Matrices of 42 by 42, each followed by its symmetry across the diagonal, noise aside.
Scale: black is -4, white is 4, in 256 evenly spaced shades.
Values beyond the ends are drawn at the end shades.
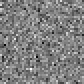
neither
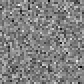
neither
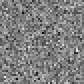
neither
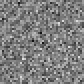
symmetric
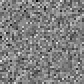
symmetric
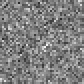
symmetric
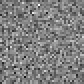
neither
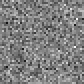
neither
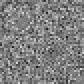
symmetric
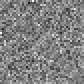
symmetric
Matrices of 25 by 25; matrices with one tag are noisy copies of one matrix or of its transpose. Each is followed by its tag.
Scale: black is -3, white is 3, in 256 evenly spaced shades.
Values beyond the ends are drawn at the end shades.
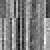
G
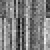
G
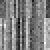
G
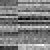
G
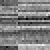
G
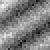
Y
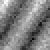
Y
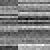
G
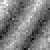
Y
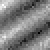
Y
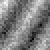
Y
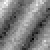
Y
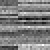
G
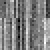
G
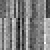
G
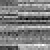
G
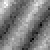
Y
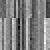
G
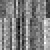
G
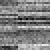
G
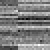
G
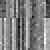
G
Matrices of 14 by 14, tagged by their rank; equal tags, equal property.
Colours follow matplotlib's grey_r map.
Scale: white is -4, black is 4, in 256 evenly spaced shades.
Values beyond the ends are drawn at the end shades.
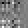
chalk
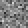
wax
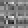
chalk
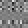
chalk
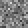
wax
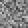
wax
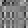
chalk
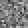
wax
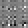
chalk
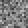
wax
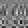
chalk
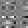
chalk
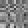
chalk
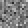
wax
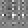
chalk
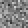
wax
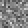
wax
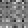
chalk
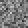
wax
